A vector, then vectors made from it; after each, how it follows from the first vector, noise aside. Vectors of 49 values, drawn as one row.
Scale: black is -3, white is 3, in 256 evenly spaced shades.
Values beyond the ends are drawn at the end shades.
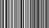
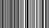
reversed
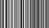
copied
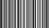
wrapped around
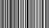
reversed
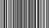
wrapped around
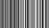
reversed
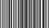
wrapped around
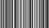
wrapped around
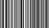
copied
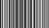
wrapped around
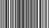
wrapped around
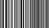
copied
